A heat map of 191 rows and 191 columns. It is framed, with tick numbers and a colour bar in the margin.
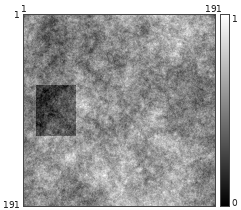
Ninth with the lowest average: middle left. Stripes: none. Odd patch: lower, in the middle left.
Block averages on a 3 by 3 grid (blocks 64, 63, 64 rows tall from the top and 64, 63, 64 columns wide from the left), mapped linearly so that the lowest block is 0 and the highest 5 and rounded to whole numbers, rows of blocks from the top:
134 | 032 | 354
